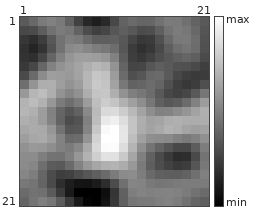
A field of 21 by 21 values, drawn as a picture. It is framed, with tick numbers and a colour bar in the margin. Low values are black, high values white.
Ninth with the highest average: centre. Slope: none. Grain: blotchy. Lone odd cells: none. Average level on the scale: 50%.
